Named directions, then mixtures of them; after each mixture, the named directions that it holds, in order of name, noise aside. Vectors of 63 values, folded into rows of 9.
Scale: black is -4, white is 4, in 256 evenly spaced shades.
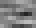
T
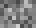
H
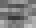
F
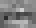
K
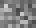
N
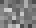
H, N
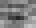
F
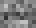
K, N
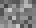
H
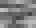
F, T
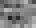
F, H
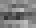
F, K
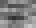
F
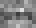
H, K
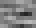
T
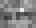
H, K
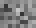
N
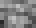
F, K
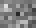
K, N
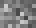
N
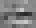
K, T
